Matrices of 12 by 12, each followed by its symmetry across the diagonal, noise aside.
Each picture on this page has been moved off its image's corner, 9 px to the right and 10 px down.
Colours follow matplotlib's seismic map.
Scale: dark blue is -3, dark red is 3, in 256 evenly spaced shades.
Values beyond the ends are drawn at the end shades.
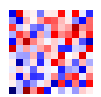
neither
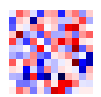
antisymmetric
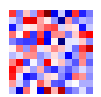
neither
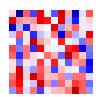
neither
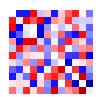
antisymmetric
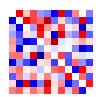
antisymmetric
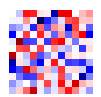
antisymmetric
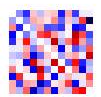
neither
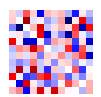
antisymmetric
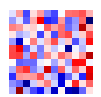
antisymmetric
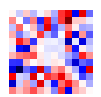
antisymmetric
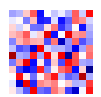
neither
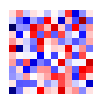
neither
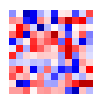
neither
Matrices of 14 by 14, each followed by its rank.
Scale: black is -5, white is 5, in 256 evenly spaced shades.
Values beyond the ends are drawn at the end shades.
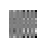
one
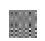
one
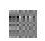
one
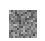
full rank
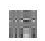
one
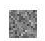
full rank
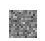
full rank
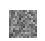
full rank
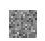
full rank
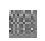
two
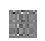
two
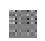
one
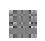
one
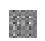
two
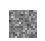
full rank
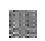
two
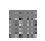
one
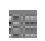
one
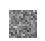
full rank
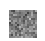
full rank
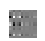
one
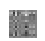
two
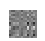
two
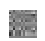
two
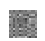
two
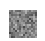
full rank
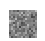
full rank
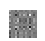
two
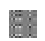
one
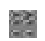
two
